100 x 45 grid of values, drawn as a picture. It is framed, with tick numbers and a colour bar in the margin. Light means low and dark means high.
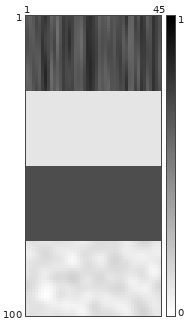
It is made of 4 by 1 panels. Panel 1,1: high, streaked downward. Panel 2,1: very low, flat. Panel 3,1: high, flat. Panel 4,1: very low, blotchy, faint in contrast.
